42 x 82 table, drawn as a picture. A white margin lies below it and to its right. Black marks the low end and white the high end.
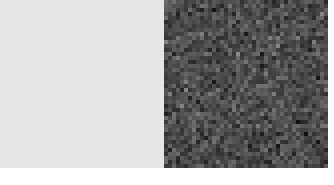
It is made of 1 by 2 panels. Panel 1,1: very high, flat. Panel 1,2: low, fine-grained.
